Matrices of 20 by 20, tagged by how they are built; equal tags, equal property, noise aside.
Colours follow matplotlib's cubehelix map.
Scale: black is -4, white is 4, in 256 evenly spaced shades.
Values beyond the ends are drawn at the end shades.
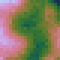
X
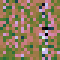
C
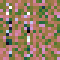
C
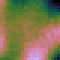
X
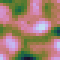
X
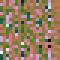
C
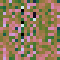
C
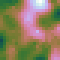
X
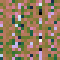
C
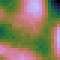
X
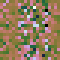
C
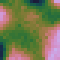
X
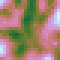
X
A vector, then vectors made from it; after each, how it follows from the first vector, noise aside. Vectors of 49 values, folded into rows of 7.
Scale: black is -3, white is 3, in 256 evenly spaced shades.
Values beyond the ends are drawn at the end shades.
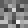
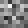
reversed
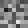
copied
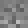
shrunk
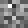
reversed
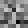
negated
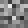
reversed
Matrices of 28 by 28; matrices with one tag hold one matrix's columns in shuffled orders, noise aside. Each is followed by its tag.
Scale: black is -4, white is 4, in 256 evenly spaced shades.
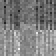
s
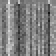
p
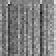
p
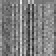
p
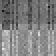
s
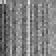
p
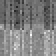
s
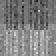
s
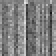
p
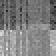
s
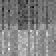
s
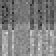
s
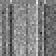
p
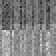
s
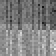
s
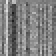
p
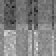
s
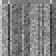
p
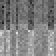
s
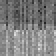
s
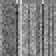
p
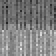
s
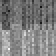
s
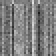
p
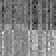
s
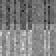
s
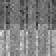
s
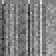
p
